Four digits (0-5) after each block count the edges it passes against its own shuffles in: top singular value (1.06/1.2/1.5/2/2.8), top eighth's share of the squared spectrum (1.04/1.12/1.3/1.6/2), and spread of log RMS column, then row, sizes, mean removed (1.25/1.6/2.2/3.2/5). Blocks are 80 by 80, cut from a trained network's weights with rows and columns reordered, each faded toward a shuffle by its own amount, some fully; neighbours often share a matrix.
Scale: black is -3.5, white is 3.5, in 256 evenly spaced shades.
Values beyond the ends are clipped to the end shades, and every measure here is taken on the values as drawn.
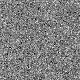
0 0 0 0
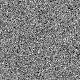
0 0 0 0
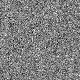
0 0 0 0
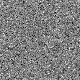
0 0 0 0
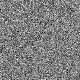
1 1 0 0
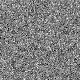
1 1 0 0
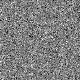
2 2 0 0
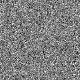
2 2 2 0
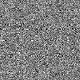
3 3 1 2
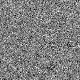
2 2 0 1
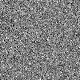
2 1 0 0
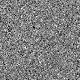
2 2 1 0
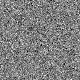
1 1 0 0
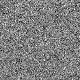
1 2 0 0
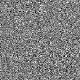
3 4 2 2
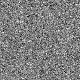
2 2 0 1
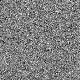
2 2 0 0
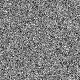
0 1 0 0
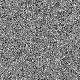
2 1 0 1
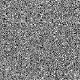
2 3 2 1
